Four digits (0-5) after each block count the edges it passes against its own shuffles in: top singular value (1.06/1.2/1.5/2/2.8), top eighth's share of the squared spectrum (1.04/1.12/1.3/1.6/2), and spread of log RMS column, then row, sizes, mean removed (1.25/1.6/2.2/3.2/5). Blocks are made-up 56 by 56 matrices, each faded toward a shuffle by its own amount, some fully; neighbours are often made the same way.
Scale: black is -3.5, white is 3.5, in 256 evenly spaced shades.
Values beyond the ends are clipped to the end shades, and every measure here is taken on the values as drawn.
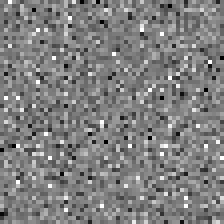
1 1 0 0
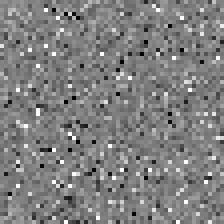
0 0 0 0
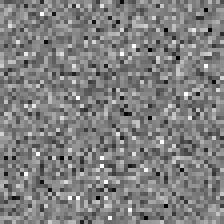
0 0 0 0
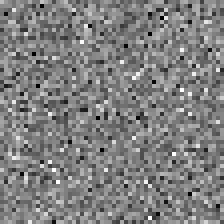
0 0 0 0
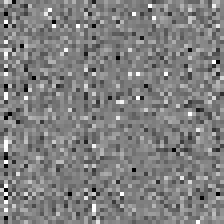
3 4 2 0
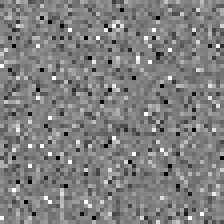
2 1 0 0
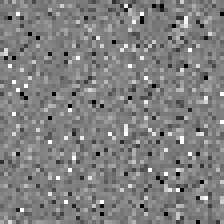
1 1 1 0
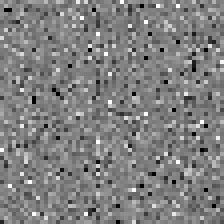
2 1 0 0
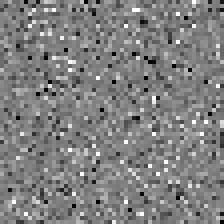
0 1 0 0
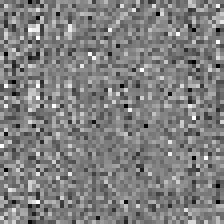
3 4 2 1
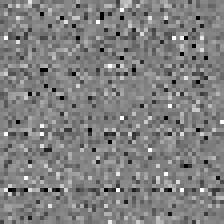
3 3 1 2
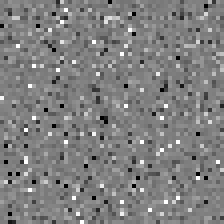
0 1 0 0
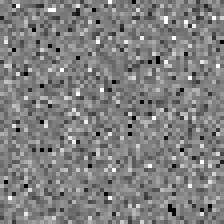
0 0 0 0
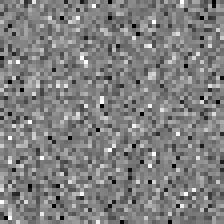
1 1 0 0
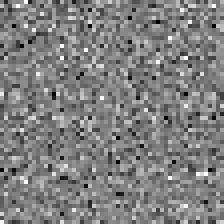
3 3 1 2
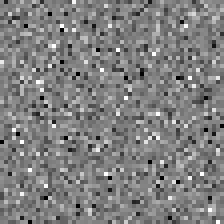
0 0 0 0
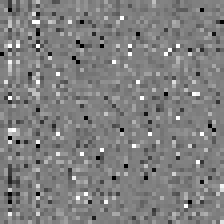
3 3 1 0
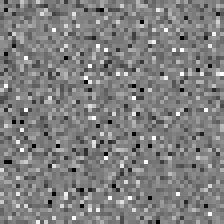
1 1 0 0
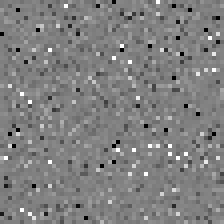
0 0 0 0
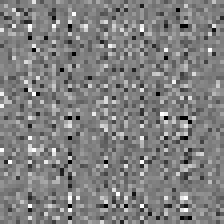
4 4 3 1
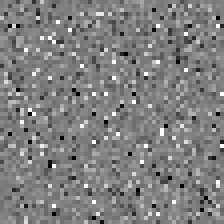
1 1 0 0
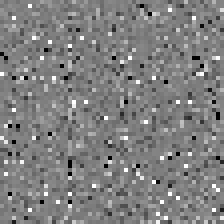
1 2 0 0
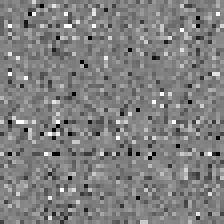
2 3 0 2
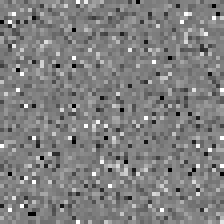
1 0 0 0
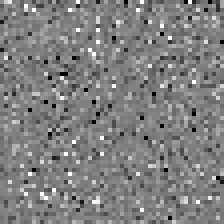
2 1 1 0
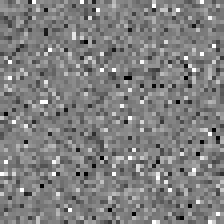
1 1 0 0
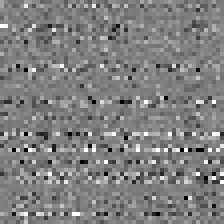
3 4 0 4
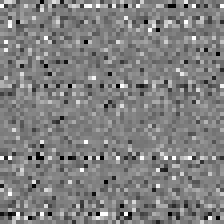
3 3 0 3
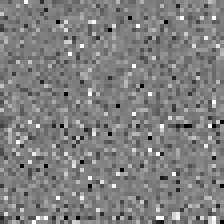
1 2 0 1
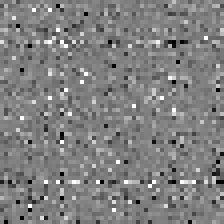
2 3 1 2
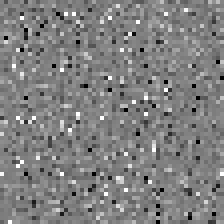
0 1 0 0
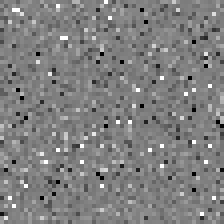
0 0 0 0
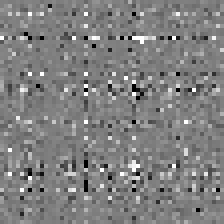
3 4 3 3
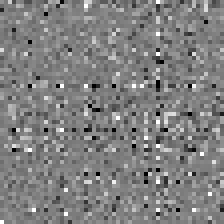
2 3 2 2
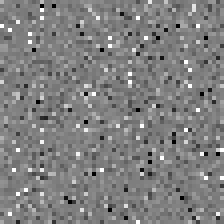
1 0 0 0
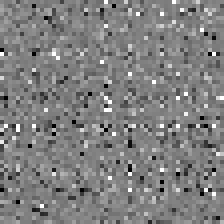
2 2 2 2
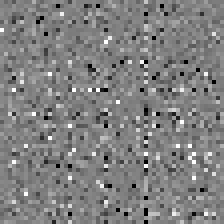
2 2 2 2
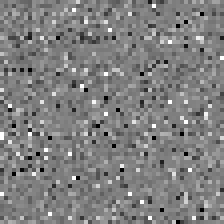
0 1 0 1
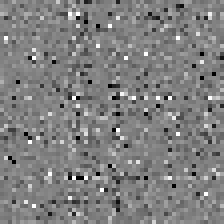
2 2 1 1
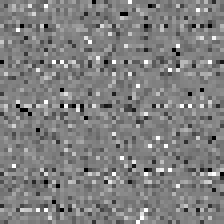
3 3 0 2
